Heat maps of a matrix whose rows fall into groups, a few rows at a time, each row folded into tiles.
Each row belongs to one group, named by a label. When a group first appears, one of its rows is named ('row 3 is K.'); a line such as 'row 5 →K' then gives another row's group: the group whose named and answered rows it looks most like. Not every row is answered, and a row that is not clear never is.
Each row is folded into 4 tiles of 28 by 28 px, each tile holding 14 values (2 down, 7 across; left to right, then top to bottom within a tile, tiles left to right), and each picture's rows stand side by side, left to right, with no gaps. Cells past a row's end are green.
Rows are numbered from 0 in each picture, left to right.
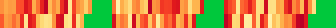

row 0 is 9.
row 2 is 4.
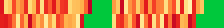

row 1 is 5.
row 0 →9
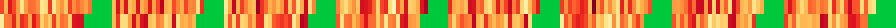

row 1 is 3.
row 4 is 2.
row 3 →2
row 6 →9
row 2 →5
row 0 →5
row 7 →4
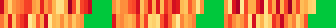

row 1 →9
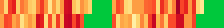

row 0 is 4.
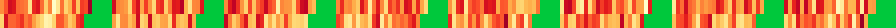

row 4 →9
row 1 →2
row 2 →3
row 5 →3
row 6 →3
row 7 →5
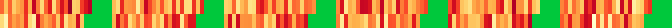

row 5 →2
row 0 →2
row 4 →4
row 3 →2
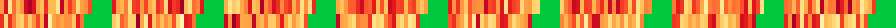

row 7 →9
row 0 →2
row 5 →3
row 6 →4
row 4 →9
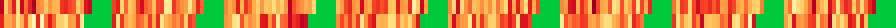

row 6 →9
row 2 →4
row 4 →5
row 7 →2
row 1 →2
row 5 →5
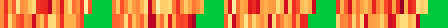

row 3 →9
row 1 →4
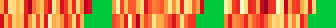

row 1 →5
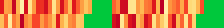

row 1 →3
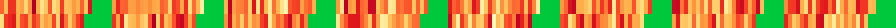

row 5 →3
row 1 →4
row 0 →5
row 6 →4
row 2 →4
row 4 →4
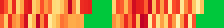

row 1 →9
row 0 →2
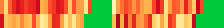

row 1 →3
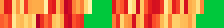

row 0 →4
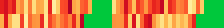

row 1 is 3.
